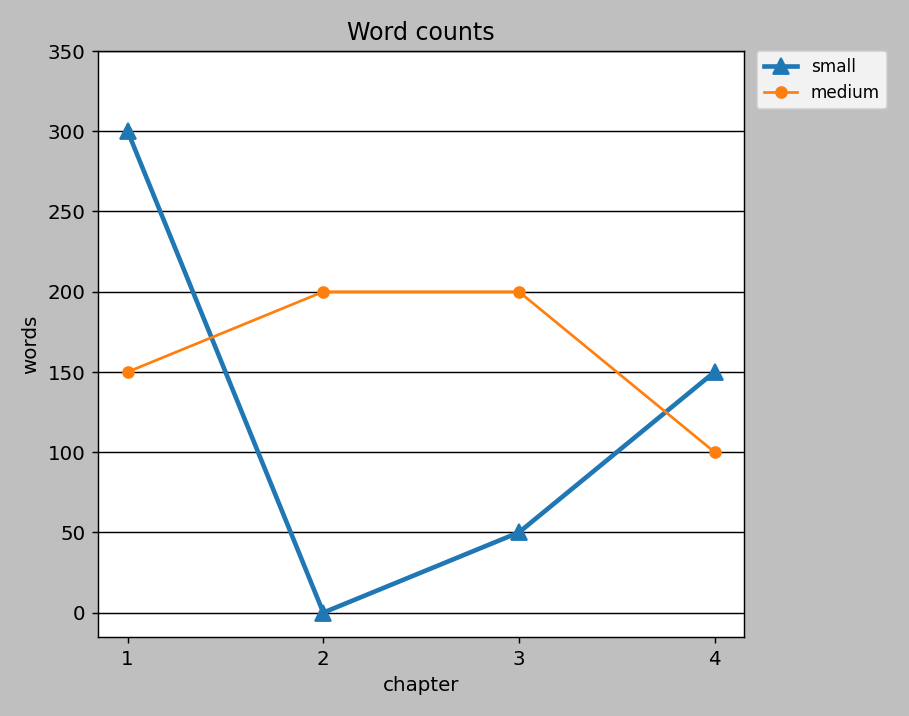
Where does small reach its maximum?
1
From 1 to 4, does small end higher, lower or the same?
lower
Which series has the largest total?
medium
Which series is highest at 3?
medium
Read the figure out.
Title: Word counts
x-axis: chapter, ticks 1 2 3 4
y-axis: words, ticks 0 50 100 150 200 250 300 350
Legend: small, medium
Values:
small: 300 0 50 150
medium: 150 200 200 100
